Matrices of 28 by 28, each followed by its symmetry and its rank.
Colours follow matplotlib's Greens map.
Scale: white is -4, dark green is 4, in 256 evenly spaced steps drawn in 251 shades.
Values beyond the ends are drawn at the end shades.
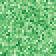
neither, full rank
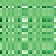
neither, rank one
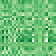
neither, rank three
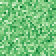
neither, full rank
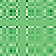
symmetric, rank one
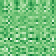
neither, rank three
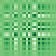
symmetric, rank one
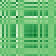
symmetric, rank one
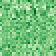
neither, rank five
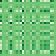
symmetric, rank one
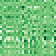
neither, rank three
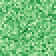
neither, full rank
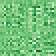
neither, rank five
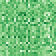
neither, rank five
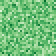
neither, full rank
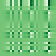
neither, rank one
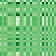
neither, rank one
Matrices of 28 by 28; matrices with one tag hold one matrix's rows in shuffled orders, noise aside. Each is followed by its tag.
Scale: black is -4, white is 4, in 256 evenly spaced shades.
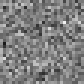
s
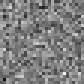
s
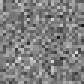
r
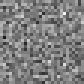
s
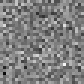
s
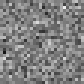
s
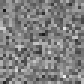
s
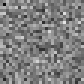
s
